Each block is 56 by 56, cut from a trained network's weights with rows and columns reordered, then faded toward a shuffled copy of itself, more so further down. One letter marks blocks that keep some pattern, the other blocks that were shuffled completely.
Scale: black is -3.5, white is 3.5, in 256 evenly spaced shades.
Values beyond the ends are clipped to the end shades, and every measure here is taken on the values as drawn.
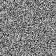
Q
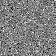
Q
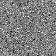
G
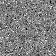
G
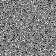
Q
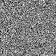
G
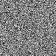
Q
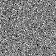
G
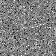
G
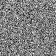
Q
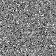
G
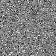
G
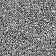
G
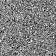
Q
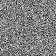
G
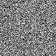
G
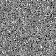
Q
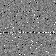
G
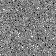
Q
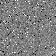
Q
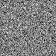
Q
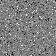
Q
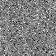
Q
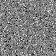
Q
